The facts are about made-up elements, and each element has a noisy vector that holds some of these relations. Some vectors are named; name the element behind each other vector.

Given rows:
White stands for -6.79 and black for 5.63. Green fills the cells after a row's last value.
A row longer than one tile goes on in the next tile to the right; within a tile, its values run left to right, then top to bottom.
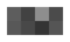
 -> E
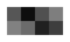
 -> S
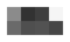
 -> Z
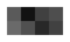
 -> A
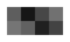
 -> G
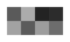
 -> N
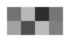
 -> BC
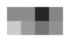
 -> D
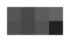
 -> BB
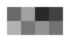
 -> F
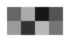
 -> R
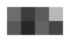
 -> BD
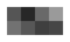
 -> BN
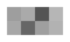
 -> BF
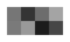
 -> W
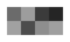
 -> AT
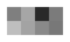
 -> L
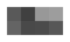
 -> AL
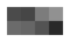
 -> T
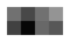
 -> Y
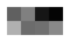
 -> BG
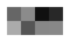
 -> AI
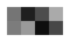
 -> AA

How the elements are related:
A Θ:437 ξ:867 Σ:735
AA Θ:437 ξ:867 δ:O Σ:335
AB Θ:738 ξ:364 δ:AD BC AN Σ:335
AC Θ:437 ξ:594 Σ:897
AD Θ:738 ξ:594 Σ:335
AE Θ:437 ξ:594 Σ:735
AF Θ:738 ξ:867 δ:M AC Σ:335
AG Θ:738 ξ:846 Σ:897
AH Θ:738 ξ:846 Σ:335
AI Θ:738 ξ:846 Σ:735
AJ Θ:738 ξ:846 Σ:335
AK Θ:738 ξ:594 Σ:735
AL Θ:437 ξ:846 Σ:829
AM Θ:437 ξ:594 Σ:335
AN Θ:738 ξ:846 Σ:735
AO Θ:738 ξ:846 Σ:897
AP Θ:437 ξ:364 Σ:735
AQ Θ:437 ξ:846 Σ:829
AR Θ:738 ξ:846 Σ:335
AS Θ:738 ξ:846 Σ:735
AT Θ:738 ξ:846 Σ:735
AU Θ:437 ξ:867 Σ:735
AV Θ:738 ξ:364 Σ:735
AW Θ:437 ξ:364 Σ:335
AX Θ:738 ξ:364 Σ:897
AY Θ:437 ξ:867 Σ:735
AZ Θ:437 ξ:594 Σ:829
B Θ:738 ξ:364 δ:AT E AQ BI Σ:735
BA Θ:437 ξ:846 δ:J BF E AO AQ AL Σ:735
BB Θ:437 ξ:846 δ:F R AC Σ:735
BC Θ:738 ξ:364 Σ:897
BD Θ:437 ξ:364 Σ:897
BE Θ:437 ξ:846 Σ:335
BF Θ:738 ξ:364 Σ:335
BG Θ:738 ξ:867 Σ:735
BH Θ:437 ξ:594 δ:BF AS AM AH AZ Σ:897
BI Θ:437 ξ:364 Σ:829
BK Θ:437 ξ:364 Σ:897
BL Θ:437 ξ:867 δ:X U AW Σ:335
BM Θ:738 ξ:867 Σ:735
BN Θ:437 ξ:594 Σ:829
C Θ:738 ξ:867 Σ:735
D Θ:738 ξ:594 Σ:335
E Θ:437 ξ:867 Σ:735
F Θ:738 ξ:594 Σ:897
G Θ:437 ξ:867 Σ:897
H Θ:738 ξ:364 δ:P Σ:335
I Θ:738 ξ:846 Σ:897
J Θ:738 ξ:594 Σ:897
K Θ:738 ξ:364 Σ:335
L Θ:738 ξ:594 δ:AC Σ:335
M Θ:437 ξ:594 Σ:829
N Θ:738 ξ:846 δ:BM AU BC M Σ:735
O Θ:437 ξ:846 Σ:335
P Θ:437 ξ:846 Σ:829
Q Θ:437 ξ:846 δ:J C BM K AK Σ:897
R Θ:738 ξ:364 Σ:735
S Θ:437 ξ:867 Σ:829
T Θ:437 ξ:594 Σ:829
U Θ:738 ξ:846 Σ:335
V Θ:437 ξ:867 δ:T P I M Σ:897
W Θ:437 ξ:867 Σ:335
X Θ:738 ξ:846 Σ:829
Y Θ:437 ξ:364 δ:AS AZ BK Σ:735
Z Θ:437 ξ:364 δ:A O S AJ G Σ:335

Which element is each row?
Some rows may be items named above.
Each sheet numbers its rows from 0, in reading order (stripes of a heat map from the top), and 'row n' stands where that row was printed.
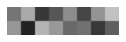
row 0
B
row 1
AM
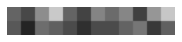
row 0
BI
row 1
BA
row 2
AM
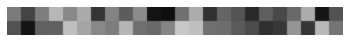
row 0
BK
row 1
AD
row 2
BG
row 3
AF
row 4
AY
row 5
R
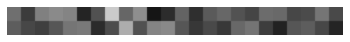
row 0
BH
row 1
O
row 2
AI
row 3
AE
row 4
V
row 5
AU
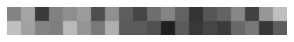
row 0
AD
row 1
AH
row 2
AC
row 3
AE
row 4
AM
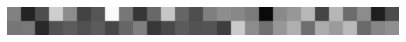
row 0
O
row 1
AW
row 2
BE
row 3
Q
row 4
AJ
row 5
K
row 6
AG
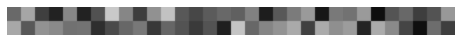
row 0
AK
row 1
O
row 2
AM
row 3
BB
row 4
X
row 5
AX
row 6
AV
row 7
AP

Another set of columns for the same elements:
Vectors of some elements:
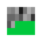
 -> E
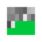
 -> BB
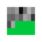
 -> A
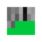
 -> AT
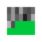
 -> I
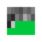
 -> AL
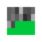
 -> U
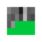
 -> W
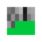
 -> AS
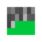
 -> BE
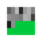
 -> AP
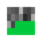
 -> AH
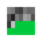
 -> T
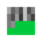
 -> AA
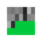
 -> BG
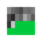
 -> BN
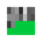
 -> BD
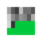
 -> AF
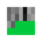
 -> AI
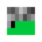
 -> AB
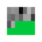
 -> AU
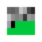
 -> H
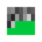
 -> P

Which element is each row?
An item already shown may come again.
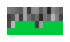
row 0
O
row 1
S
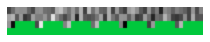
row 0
AX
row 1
BB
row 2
BH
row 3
Q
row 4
BF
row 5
S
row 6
AM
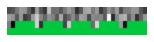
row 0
K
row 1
AF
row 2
AE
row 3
AC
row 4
BC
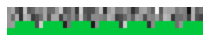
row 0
V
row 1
BA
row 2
AW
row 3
AP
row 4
AE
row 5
Y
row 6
G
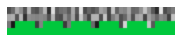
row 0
AV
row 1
BK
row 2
Z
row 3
R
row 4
BA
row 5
L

